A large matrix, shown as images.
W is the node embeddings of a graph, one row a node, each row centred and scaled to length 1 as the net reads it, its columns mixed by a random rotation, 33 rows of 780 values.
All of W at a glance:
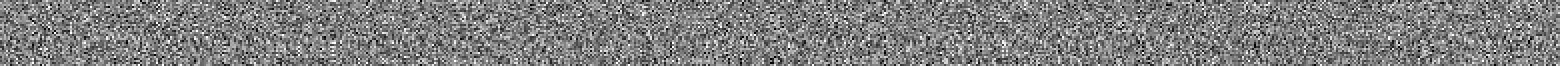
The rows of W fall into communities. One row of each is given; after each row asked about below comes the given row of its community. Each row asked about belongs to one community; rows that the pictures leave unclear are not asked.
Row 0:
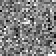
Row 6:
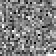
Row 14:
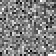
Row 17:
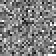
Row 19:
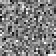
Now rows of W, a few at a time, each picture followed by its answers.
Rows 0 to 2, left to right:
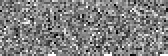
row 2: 19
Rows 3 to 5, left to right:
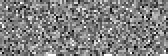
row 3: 6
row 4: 19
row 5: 19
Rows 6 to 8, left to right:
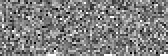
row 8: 0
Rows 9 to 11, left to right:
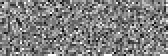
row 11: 6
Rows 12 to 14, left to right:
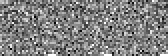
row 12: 19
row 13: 6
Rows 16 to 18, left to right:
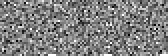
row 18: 19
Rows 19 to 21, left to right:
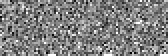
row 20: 14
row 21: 0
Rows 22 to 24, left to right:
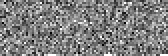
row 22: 17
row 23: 0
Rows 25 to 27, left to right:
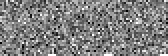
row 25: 0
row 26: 19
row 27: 0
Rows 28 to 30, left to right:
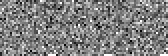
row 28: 14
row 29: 6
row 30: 0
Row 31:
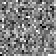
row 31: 6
